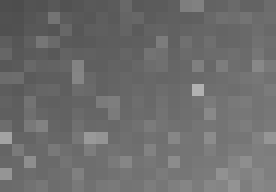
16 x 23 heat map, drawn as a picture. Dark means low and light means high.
Neither half mirrors the other. Values change most from cell to cell in the bottom left. The field climbs toward the bottom right. The texture is fine-grained noise.
